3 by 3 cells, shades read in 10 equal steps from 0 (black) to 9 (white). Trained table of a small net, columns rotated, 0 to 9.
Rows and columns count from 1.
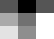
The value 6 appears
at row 2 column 1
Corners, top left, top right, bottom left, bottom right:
3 3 8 9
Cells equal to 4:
1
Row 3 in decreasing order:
9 8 5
